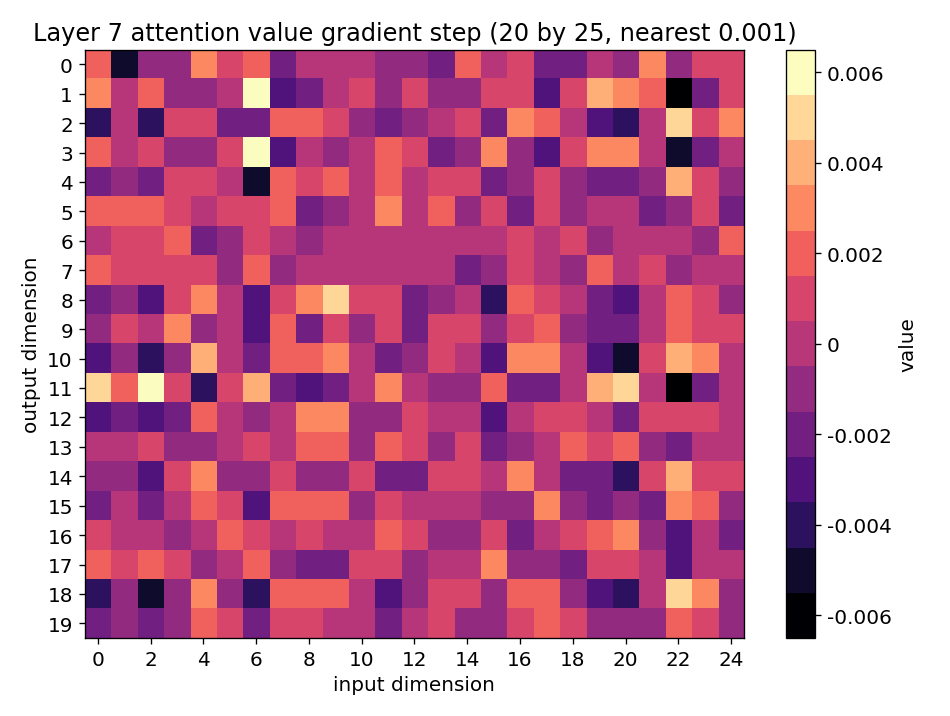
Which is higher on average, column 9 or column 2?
column 9
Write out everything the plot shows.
Title: Layer 7 attention value gradient step (20 by 25, nearest 0.001)
x-axis: input dimension, ticks 0 2 4 6 8 10 12 14 16 18 20 22 24
y-axis: output dimension, ticks 0 1 2 3 4 5 6 7 8 9 10 11 12 13 14 15 16 17 18 19 (0 at the top)
Colour bar: value, ticks -0.006 -0.004 -0.002 0 0.002 0.004 0.006
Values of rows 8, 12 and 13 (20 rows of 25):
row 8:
-0.002 -0.001 -0.003 0.001 0.003 0 -0.003 0.001 0.003 0.005 0.001 0.001 -0.002 -0.001 0 -0.004 0.002 0.001 0 -0.002 -0.003 0 0.002 0.001 -0.001
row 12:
-0.003 -0.002 -0.003 -0.002 0.002 0 -0.001 0 0.003 0.003 -0.001 -0.001 0.001 0 0 -0.003 0 0.001 0.001 0 -0.002 0.001 0.001 0.001 0
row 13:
0 0 0.001 -0.001 -0.001 0 0.001 0 0.002 0.002 -0.001 0.002 0.001 -0.001 0.001 -0.002 -0.001 0 0.002 0.001 0.002 -0.001 -0.002 0 0
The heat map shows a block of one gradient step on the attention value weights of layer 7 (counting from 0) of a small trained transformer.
